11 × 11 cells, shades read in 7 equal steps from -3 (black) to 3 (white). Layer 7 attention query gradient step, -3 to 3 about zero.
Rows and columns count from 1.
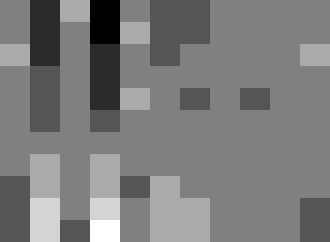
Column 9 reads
0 0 0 0 -1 0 0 0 0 0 0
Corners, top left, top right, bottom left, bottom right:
0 0 -1 -1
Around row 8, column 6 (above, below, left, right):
0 1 0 0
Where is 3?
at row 11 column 4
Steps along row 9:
up down up down up down same same same same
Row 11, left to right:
-1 2 -1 3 0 1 1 0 0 0 -1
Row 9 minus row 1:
-1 3 -1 4 -1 2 1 0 0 0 0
